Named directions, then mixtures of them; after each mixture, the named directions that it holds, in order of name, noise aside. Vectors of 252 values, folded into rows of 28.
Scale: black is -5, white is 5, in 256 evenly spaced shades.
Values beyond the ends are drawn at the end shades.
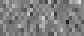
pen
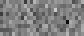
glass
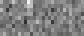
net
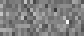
glass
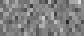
pen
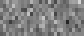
pen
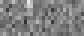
net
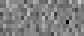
glass, pen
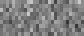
net, pen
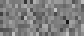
glass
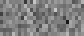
glass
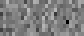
glass, pen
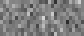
pen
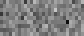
glass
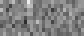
net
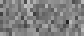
glass, net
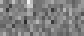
net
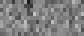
glass, net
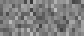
glass, pen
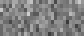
net, pen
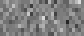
pen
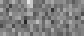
net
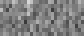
net, pen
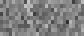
glass, net
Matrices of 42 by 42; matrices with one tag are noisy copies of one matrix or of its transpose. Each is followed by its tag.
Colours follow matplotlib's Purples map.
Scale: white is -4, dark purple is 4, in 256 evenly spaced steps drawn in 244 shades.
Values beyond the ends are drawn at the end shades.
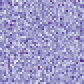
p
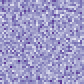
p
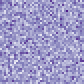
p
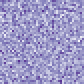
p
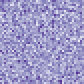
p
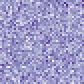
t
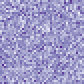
t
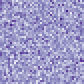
p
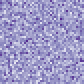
p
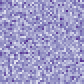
p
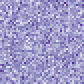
t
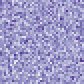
p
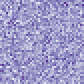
t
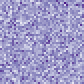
t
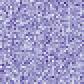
t
